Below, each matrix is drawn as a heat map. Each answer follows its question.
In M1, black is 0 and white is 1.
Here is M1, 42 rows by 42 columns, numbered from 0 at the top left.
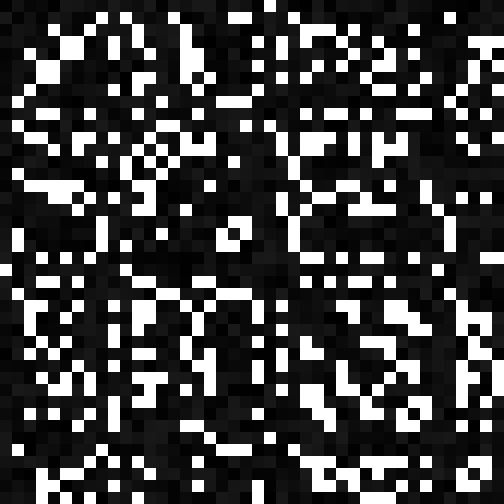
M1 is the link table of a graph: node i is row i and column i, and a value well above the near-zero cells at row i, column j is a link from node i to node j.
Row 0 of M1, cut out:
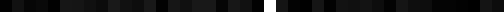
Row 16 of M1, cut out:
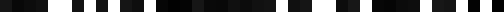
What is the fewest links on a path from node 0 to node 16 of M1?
5
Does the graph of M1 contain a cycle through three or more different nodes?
yes
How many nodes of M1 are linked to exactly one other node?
1
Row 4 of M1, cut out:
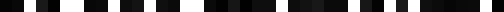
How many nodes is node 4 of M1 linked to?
12
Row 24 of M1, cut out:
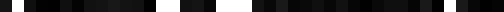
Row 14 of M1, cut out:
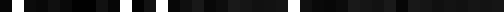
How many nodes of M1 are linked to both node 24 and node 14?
2
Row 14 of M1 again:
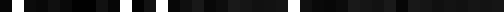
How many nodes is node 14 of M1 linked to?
4
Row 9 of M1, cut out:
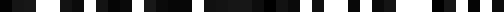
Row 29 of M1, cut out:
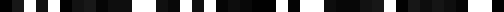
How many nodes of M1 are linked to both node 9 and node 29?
4
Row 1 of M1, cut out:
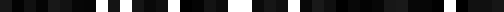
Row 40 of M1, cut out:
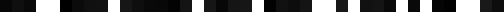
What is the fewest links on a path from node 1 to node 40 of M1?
5
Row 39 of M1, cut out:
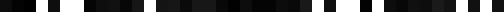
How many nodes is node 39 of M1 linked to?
10
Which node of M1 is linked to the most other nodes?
node 11
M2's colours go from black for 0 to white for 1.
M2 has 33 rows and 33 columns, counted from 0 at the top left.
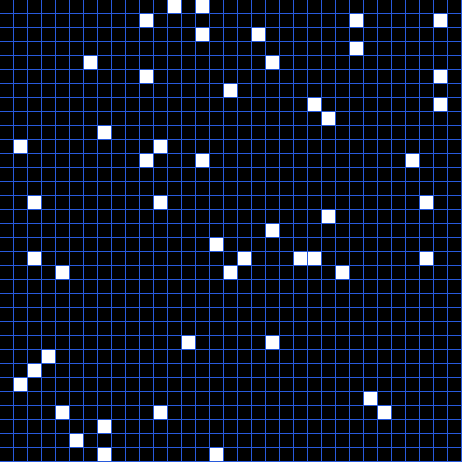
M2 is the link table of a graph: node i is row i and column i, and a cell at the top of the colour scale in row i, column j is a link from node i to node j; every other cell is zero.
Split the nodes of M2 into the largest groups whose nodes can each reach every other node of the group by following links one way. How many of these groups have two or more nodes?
3
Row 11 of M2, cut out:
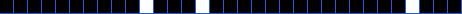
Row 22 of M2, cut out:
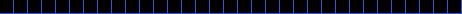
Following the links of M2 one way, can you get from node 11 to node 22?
yes
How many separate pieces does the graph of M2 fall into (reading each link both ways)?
2
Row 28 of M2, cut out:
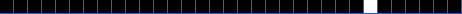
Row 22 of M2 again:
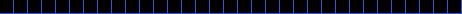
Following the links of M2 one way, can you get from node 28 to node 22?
yes
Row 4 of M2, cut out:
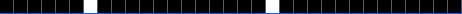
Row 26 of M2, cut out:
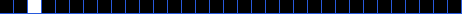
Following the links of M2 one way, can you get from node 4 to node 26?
no
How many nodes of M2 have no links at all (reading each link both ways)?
1
